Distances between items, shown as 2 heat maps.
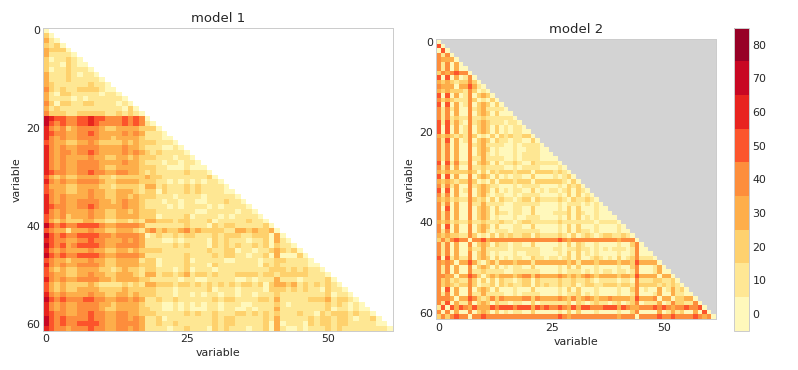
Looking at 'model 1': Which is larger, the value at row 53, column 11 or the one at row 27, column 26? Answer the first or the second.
the first
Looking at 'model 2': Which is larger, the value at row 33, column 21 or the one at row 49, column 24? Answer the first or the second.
the second
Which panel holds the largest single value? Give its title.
model 1
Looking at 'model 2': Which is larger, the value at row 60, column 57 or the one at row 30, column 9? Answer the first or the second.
the first
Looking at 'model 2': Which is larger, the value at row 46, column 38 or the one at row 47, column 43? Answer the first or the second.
the second
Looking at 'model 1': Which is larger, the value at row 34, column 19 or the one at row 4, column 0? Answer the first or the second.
the second
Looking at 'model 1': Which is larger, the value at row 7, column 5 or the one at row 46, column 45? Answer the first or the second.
the second
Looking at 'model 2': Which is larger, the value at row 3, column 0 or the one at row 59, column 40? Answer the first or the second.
the first
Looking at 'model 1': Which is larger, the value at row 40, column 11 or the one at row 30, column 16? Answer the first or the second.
the first
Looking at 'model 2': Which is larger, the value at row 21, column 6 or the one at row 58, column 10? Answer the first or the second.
the second
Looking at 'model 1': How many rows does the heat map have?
62
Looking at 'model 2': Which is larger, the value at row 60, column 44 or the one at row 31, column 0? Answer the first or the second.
the first
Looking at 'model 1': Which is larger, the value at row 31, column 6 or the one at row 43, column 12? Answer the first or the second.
the first
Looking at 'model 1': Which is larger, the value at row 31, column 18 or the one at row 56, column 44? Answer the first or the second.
the first
